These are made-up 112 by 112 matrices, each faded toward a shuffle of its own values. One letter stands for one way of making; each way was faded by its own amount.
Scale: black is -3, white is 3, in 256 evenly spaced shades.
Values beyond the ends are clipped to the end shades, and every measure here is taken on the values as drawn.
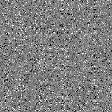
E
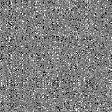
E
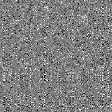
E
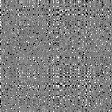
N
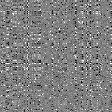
N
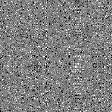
E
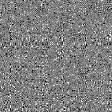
E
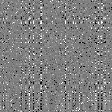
N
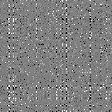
N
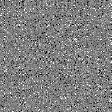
E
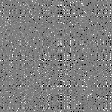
N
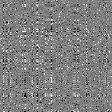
N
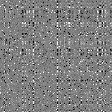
N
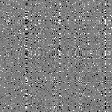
N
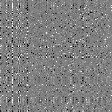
N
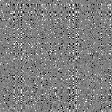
N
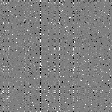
N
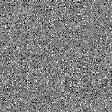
E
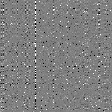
N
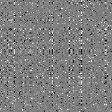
N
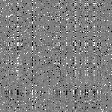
N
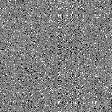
E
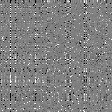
N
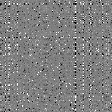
N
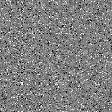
E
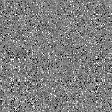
E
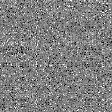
E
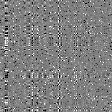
N
